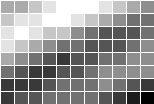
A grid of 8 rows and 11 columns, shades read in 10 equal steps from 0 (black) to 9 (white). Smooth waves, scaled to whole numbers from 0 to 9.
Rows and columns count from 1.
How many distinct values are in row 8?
5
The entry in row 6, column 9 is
5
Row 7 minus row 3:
-6 -7 -6 -4 -3 -1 0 2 1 0 -2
